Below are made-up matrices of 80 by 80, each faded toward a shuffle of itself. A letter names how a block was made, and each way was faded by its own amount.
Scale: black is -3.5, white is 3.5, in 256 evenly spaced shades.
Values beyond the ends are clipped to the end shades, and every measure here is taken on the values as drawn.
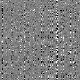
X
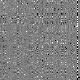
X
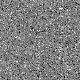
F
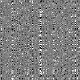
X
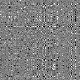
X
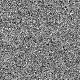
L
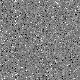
F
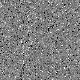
F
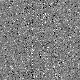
F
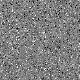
F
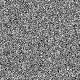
L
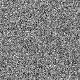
L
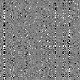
X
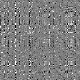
X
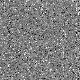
F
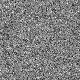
L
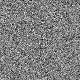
L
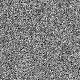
L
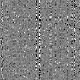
X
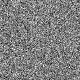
L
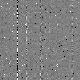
X
